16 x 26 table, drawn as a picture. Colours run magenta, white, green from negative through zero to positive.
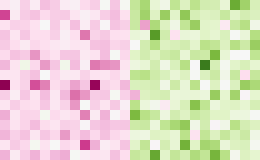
Seam: vertical, 50% of the way across, the right part higher. Average level on the scale: 50%. Histogram: bell-shaped.
